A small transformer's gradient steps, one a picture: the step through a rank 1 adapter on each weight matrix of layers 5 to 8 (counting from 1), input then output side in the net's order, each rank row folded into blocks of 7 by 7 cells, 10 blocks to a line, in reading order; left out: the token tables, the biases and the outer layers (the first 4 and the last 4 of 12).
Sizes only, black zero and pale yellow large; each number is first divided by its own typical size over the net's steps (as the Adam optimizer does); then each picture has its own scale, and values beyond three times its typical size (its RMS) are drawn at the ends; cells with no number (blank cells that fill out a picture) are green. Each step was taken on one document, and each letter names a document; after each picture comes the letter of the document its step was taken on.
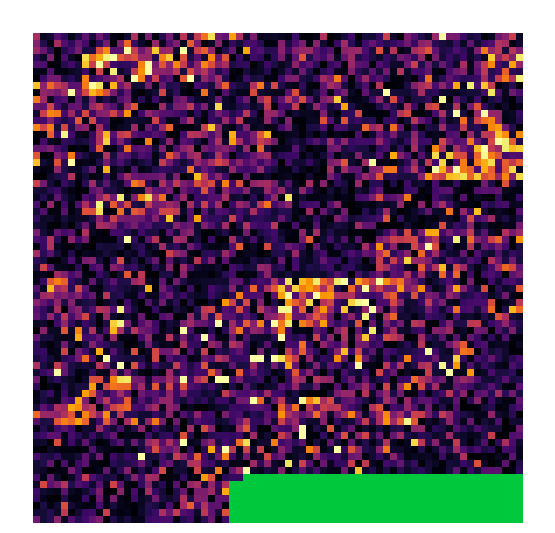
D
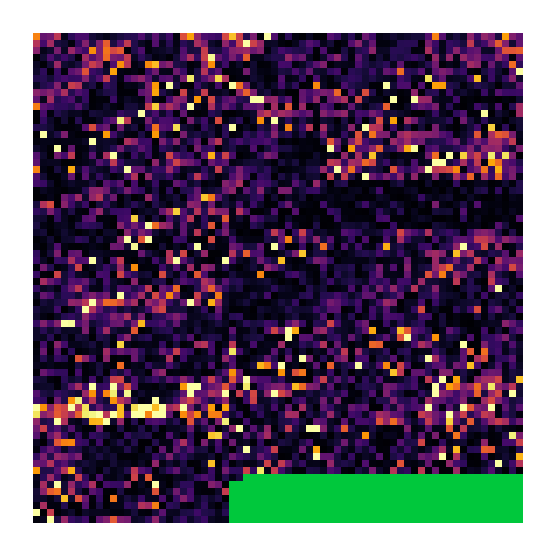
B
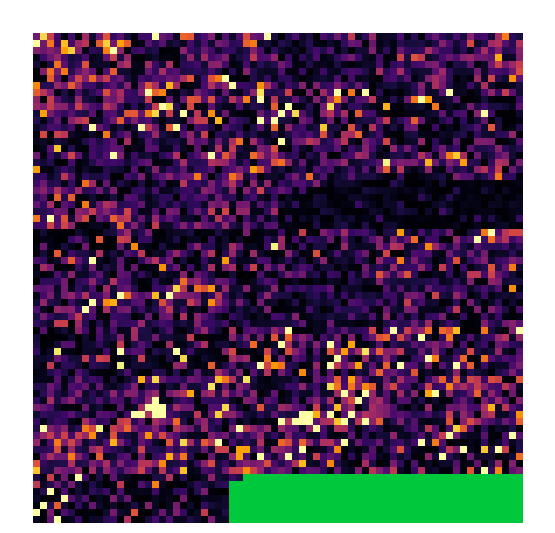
B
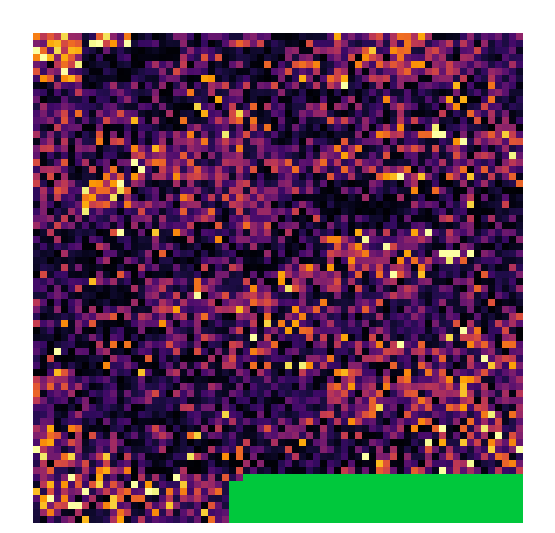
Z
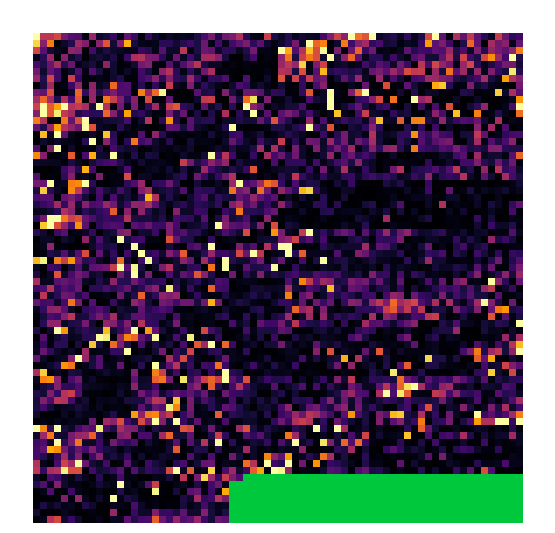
B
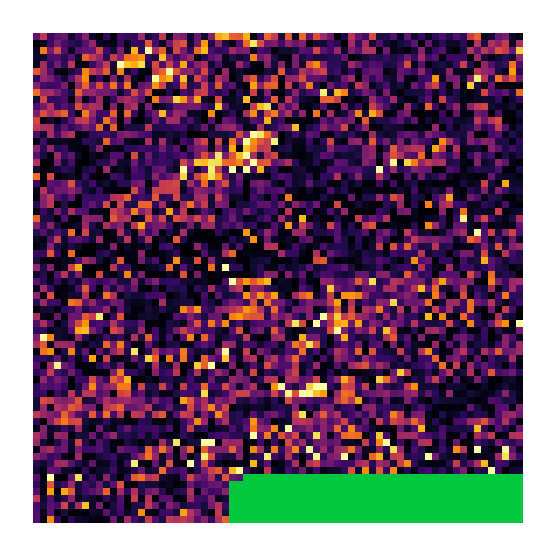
D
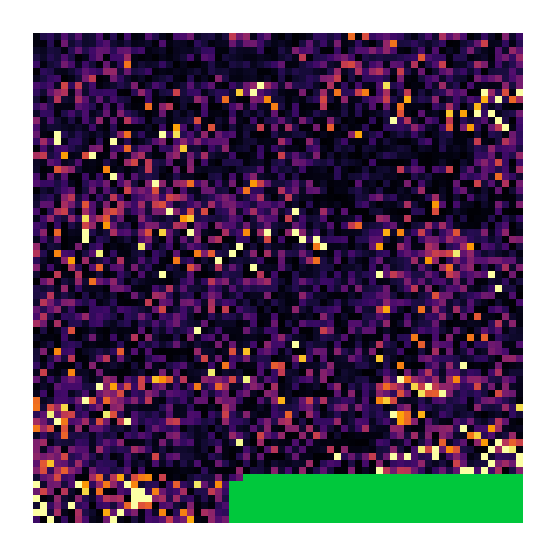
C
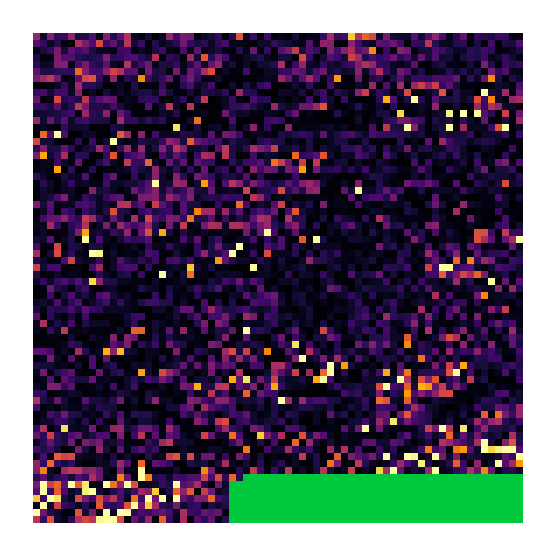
C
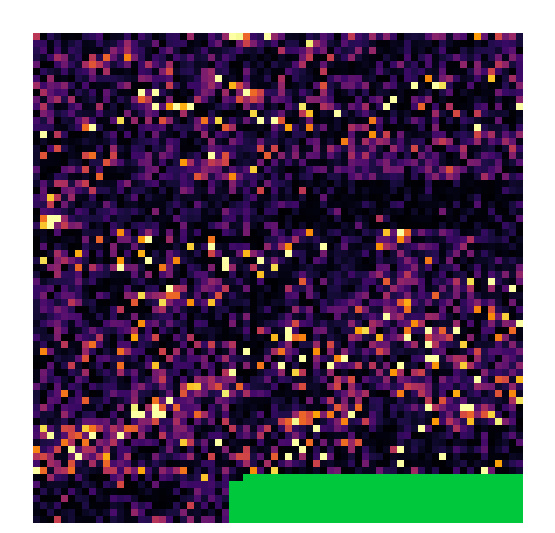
B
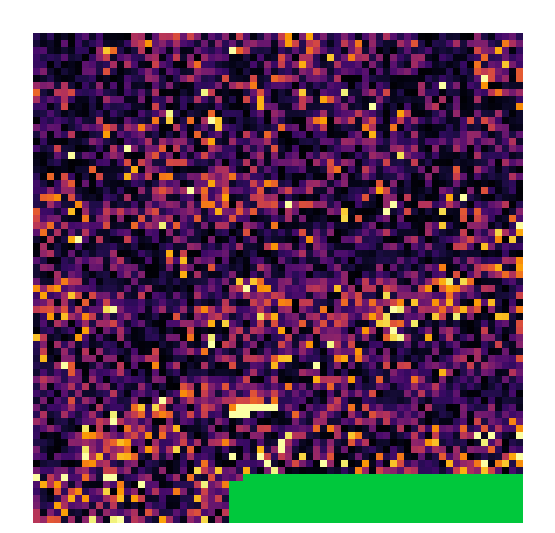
D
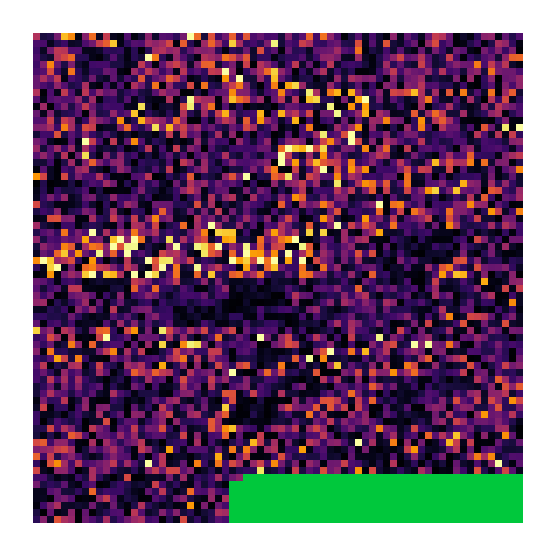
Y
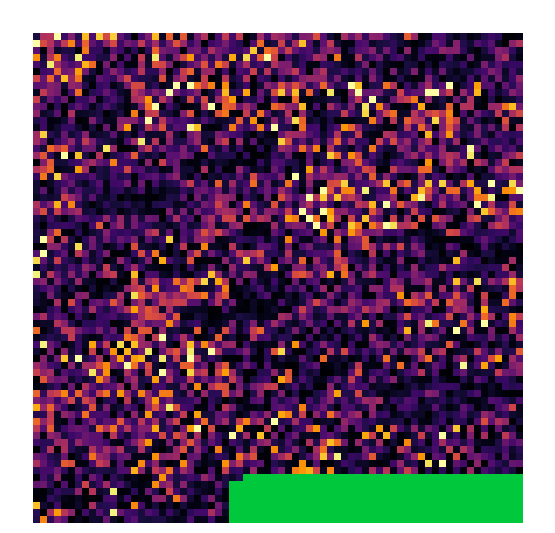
Y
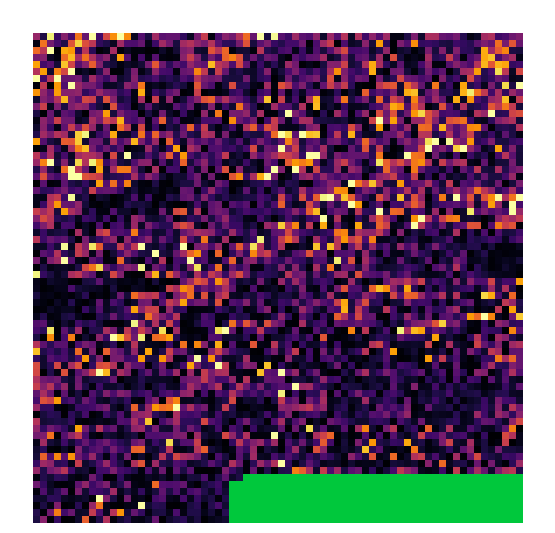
Y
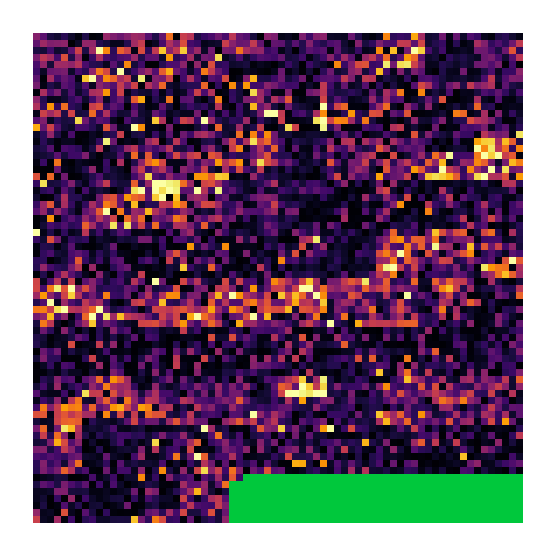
D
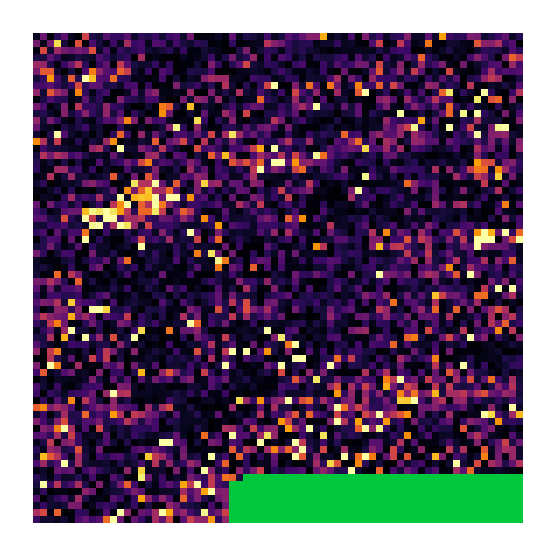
C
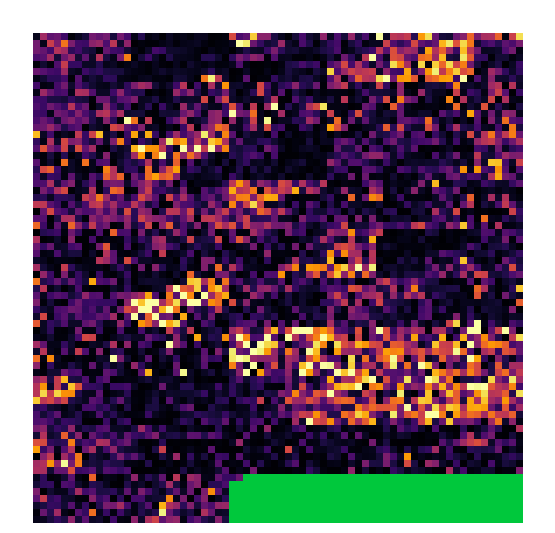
Z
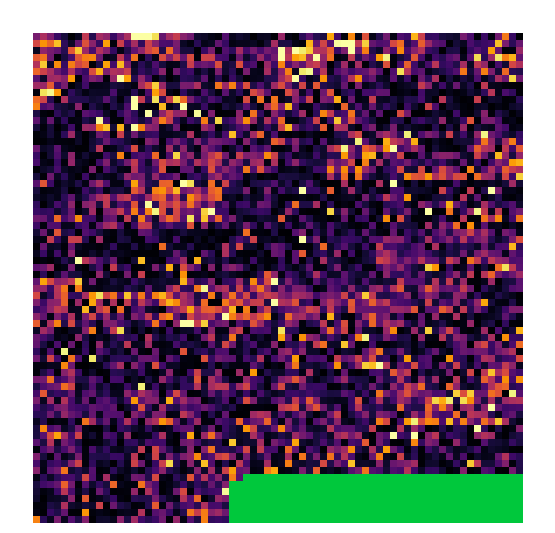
D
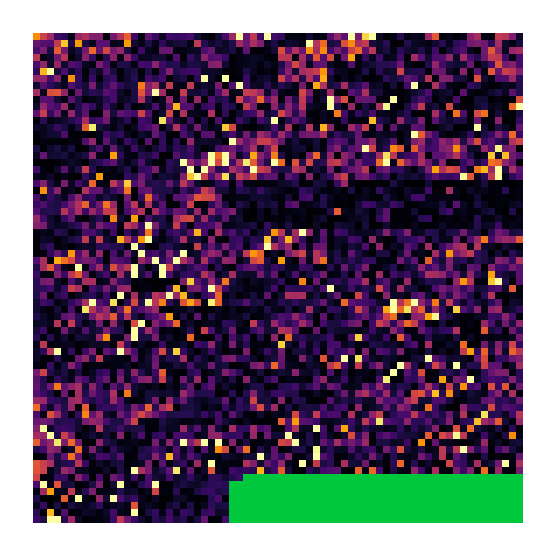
B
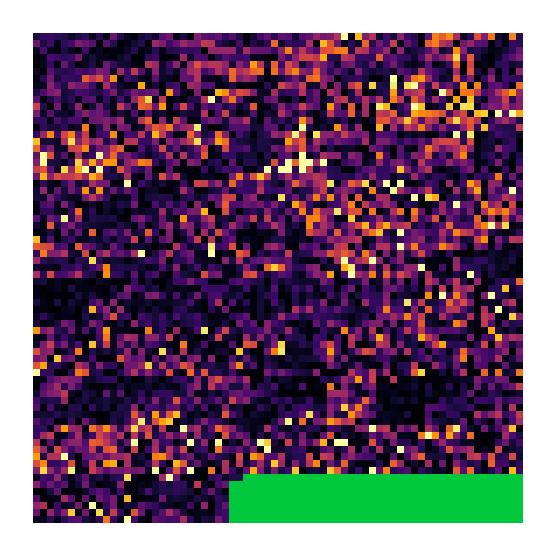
Y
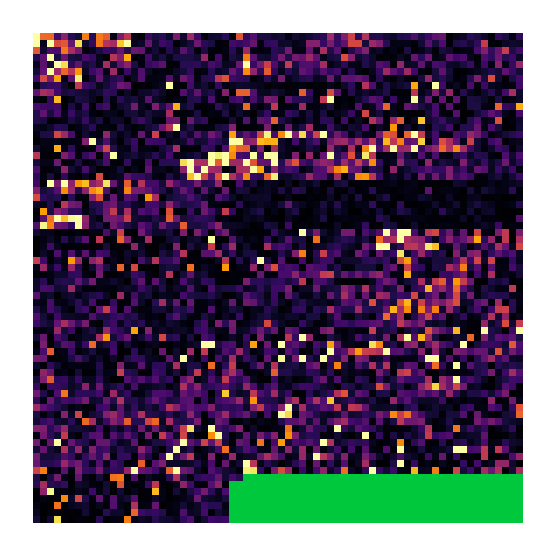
B
